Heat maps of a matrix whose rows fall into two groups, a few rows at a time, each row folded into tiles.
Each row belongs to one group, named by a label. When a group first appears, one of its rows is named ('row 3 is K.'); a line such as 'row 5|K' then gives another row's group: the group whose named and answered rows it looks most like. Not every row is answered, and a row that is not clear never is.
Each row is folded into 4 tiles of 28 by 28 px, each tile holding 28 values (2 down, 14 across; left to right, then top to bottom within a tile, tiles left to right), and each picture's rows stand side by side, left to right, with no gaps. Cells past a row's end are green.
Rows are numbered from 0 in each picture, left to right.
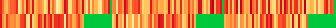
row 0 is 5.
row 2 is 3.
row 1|3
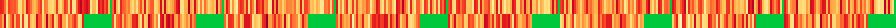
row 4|5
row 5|3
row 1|5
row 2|5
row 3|5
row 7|3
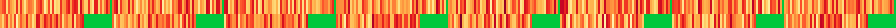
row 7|5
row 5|3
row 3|3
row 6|3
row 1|5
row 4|3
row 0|5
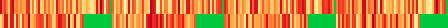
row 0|3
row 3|3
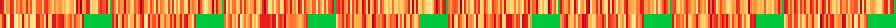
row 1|3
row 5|5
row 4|3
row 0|3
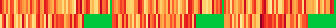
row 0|3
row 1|3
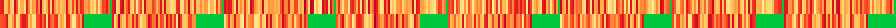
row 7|5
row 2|3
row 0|5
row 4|5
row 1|5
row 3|5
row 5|3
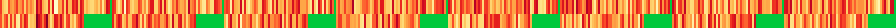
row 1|5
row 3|3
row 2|5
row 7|3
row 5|3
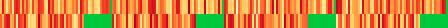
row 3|3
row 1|5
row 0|5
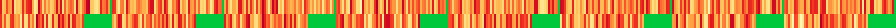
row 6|3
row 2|5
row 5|3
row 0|3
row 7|3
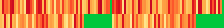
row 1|3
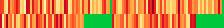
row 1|5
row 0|5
